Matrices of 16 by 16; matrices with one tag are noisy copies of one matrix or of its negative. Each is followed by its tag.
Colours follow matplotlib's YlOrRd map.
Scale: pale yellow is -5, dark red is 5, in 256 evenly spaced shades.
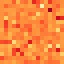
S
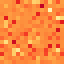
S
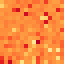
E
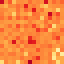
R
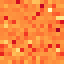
S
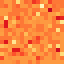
S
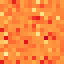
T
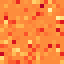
S
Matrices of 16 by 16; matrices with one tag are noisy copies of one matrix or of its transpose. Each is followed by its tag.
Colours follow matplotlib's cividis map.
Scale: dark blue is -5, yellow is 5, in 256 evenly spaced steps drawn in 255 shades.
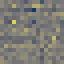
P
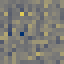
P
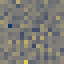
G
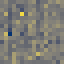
P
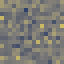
G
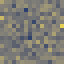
G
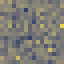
G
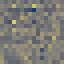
P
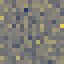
G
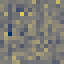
P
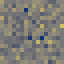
G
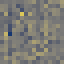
P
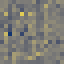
P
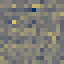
P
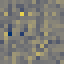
P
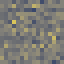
P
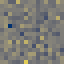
G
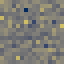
G
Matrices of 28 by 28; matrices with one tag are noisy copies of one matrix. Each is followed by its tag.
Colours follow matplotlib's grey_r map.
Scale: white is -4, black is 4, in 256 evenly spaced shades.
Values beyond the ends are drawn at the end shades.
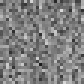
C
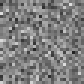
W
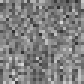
C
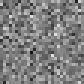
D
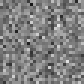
D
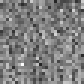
C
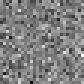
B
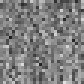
C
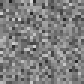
W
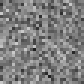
W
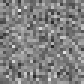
B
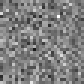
W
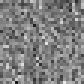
C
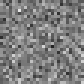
B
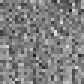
C
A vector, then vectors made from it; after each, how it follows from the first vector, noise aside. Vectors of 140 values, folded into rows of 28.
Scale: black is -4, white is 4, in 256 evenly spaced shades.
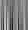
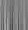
shrunk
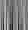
copied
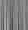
shrunk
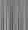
shrunk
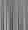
shrunk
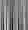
copied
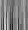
copied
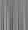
shrunk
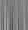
shrunk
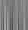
shrunk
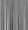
shrunk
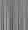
shrunk
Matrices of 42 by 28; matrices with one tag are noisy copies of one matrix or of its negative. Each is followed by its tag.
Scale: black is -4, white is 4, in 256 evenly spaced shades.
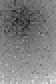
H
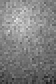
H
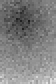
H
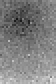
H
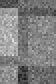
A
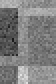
A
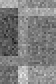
A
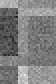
A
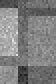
A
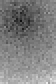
H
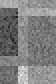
A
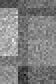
A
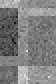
A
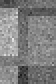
A
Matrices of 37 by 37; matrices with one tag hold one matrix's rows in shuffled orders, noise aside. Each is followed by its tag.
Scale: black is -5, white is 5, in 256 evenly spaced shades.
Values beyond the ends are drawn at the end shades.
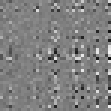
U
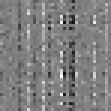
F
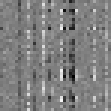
F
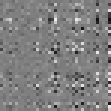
U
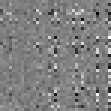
U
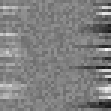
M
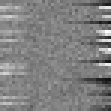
M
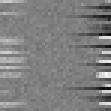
M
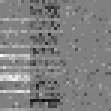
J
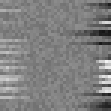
M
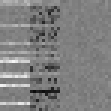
J
